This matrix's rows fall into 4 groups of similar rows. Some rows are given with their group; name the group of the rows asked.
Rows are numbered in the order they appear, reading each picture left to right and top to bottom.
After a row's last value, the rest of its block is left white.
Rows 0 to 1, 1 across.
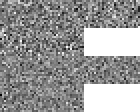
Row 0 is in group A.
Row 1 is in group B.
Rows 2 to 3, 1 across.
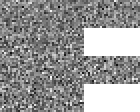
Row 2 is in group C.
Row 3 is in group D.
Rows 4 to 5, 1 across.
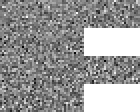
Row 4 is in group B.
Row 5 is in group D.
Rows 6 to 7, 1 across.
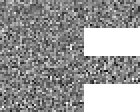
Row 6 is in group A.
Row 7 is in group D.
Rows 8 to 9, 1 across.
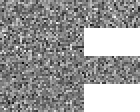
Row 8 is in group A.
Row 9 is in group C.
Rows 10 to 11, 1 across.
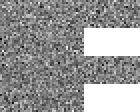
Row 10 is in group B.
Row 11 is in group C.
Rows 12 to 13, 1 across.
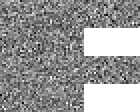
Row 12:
D
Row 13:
B
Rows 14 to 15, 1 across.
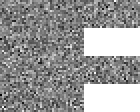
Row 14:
C
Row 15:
B
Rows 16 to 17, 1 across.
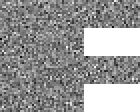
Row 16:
B
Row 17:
D
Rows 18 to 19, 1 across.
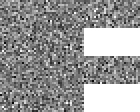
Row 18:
D
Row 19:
C
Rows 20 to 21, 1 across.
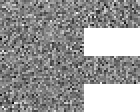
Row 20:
B
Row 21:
C
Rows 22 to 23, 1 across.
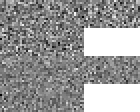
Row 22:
A
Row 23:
B
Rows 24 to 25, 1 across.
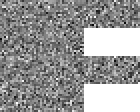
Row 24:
B
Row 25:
A
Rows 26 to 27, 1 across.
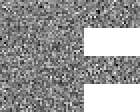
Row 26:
B
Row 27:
D
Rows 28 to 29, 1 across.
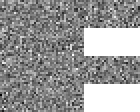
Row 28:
A
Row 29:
B
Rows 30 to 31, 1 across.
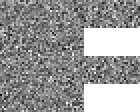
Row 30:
A
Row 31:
B
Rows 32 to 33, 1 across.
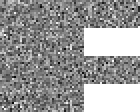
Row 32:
A
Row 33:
C
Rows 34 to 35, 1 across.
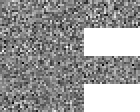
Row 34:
D
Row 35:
C
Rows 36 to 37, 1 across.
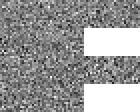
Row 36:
B
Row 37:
D
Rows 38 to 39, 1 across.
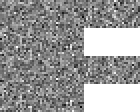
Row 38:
A
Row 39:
A
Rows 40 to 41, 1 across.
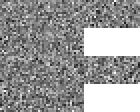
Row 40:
B
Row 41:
A
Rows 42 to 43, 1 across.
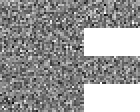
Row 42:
D
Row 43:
C
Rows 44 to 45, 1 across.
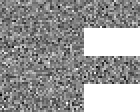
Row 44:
C
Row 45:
B
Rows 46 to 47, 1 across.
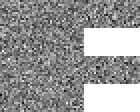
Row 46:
D
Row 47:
B
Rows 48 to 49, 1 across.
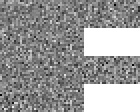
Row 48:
A
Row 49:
C
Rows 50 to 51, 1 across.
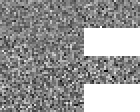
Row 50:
C
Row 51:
D
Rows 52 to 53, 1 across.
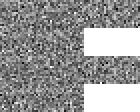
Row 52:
D
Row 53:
C
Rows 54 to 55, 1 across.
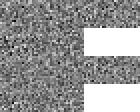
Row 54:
C
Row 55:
C
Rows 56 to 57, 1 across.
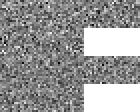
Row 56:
B
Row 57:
C
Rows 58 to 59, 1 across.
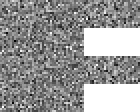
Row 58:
D
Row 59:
D
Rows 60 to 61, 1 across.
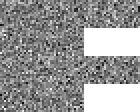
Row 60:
A
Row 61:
B
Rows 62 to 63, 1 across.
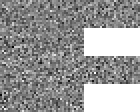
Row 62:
C
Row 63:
B
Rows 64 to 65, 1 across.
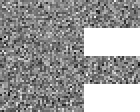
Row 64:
B
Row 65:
A
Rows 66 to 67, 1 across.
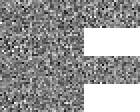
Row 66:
C
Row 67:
C
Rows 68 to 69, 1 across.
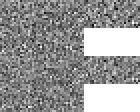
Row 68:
D
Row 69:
D
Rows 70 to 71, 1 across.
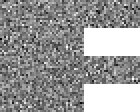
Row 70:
B
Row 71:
D
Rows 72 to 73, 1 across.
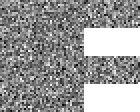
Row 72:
D
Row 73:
A
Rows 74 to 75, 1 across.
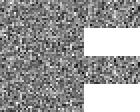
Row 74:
A
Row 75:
A
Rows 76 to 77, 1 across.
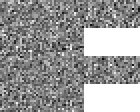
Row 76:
A
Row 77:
A
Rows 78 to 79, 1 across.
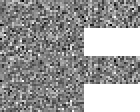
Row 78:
A
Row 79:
A
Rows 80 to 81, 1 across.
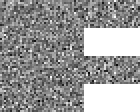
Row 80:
A
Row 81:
D
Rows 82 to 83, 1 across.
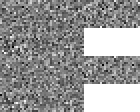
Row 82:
C
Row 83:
C
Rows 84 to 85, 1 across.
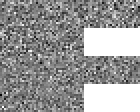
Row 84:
A
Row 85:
B
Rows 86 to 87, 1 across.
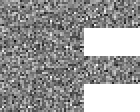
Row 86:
D
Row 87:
D
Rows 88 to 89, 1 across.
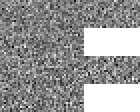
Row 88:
C
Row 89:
D
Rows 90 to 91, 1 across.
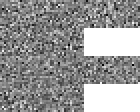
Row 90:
D
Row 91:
C
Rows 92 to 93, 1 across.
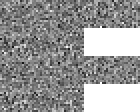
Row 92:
C
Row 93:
C
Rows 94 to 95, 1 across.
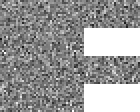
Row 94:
B
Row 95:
A
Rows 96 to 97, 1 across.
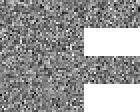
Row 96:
A
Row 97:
B
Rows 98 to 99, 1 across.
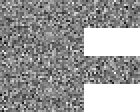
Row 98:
B
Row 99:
B
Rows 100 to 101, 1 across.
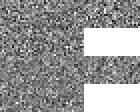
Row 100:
D
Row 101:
A
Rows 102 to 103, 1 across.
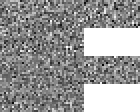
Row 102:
D
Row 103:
C
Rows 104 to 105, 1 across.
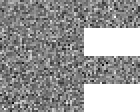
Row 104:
A
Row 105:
C
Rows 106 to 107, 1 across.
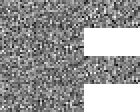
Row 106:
D
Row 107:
D
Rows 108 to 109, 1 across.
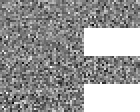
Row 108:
B
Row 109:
C
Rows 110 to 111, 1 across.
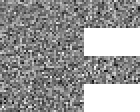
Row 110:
A
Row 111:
D
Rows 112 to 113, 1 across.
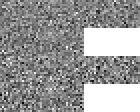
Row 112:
B
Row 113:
B
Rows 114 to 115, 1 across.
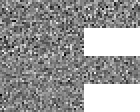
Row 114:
C
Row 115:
B
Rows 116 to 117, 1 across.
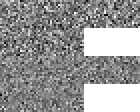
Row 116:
D
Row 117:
B
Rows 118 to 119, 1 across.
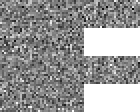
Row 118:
C
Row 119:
A
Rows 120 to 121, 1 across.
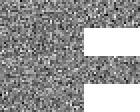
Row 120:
D
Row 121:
B
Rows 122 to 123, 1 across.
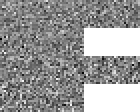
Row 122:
B
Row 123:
A
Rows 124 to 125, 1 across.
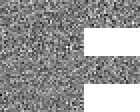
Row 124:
D
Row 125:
B
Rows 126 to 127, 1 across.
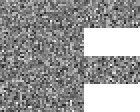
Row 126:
D
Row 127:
A
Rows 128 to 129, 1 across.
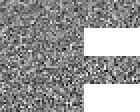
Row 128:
A
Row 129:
D
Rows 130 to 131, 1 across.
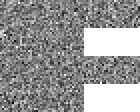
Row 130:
A
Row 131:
C
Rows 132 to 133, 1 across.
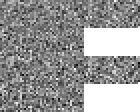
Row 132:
A
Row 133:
A
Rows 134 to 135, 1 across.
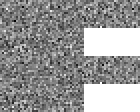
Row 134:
C
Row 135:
C
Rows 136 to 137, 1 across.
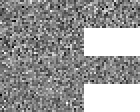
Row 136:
C
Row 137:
B
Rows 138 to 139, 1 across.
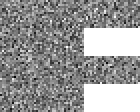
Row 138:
D
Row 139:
C
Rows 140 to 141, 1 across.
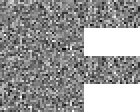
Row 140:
A
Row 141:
A
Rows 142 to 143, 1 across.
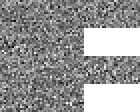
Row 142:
C
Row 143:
D
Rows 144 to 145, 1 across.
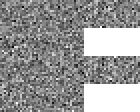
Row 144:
C
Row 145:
A
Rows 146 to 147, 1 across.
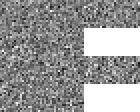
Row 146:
C
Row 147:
A
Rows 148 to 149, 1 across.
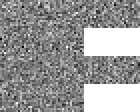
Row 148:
B
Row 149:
A
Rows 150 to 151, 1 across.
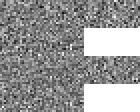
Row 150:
A
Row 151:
D
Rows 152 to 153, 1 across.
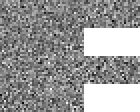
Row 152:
D
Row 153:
B
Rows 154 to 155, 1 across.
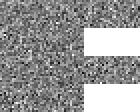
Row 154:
A
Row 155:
C
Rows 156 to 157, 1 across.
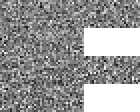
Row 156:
B
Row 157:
D
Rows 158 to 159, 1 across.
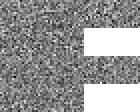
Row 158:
D
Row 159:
C
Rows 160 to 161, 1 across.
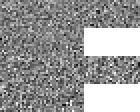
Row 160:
B
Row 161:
A
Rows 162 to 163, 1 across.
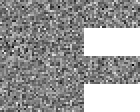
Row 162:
C
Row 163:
A
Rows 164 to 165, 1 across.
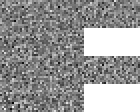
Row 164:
C
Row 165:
C
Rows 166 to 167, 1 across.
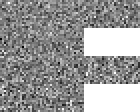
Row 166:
B
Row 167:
A
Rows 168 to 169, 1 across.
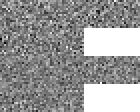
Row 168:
B
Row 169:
C
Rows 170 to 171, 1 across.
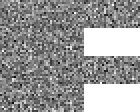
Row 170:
D
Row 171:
C
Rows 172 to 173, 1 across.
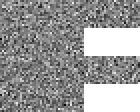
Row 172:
B
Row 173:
A
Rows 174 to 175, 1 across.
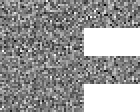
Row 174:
D
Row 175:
D
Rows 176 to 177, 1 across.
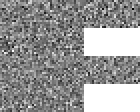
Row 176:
C
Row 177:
D
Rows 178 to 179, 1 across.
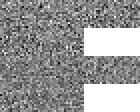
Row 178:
B
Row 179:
C
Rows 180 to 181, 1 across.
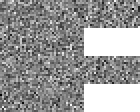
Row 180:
A
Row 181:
B
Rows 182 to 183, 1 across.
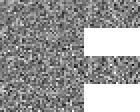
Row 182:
A
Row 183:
A
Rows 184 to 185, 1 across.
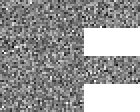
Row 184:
C
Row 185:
D
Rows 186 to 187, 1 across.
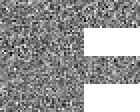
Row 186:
C
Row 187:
A
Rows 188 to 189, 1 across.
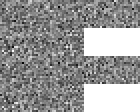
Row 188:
C
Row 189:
C
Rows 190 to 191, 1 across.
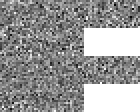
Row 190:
A
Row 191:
C
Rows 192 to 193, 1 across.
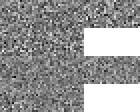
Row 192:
D
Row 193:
C
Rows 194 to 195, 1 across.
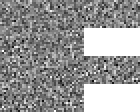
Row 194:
C
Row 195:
D
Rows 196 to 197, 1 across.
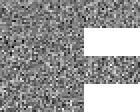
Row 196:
C
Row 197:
A
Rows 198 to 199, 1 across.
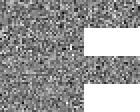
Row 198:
A
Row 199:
B
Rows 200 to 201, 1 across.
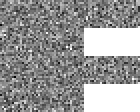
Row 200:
A
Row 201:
C
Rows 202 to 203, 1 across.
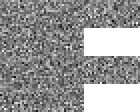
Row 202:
D
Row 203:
C
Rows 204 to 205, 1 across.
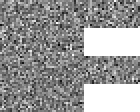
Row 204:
A
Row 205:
D
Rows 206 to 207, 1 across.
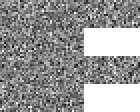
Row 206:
D
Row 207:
A
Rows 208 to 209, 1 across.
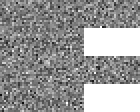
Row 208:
C
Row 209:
B
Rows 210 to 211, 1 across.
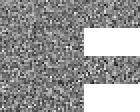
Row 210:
D
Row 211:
D
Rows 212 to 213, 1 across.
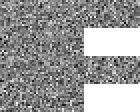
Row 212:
B
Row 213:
A
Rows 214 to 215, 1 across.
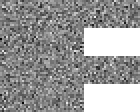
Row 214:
B
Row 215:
B
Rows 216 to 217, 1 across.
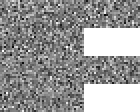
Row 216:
D
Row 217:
B
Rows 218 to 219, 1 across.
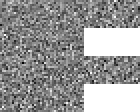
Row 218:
A
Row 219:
D
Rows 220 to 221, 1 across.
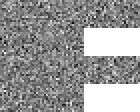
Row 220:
B
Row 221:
A
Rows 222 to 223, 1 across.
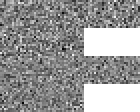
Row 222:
A
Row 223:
B
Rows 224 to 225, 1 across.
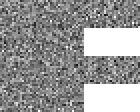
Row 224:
D
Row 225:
A
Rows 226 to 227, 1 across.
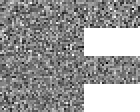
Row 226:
A
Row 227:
C
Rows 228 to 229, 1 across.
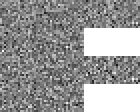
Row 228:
D
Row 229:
D
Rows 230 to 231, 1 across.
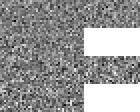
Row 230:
C
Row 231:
A
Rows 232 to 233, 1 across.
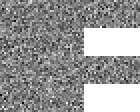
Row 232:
C
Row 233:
B
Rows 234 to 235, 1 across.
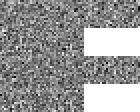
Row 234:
A
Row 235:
C
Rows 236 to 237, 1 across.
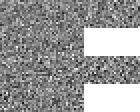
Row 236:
A
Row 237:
B
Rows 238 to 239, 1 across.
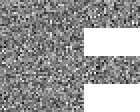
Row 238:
D
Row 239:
B
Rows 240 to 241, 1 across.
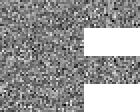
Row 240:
D
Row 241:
A
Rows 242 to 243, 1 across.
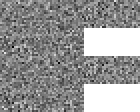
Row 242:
C
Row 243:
C
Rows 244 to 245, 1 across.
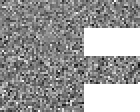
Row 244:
B
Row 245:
A
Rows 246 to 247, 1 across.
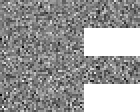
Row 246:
B
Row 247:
B
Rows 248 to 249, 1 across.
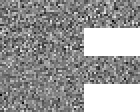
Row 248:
D
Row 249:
B
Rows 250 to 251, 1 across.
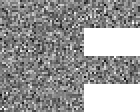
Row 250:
D
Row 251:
B
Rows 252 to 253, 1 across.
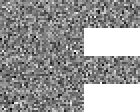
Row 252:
B
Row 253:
C
